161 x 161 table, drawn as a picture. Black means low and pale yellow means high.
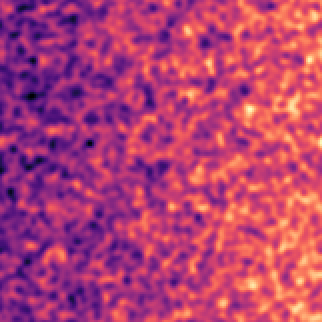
On average the colour sits 50% of the way up the scale. No lone cell stands out from its neighbours. The bottom right is the ninth with the highest average. The field climbs toward the right. The field is mottled with small blotches. There are no regular stripes.
